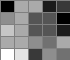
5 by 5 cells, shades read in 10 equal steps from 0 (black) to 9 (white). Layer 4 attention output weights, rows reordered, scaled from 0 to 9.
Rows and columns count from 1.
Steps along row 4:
same down down up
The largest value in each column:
9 8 6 5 6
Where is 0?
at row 1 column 1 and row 2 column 5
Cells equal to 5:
3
